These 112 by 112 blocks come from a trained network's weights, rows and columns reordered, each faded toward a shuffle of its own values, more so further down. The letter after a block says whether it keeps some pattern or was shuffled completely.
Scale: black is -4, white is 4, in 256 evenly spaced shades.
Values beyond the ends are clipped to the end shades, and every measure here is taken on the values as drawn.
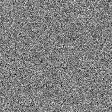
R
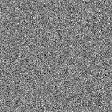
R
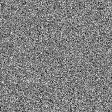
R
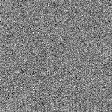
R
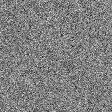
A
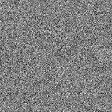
R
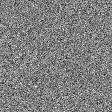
A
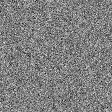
A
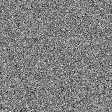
A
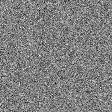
A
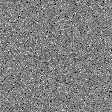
A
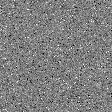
A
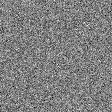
A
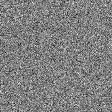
R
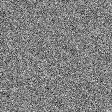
A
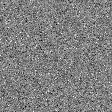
A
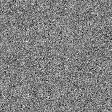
R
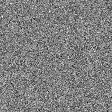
A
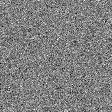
A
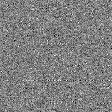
R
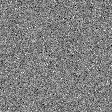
A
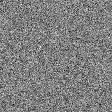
A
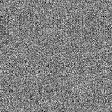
R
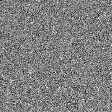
R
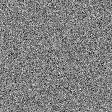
A
